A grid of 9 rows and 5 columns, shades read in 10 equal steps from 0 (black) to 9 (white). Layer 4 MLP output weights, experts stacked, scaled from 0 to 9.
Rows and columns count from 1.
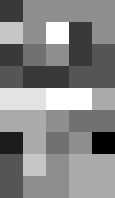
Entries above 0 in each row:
5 5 5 5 5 5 4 5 5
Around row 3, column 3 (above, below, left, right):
9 2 4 2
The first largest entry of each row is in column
2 3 3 1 3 1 2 2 4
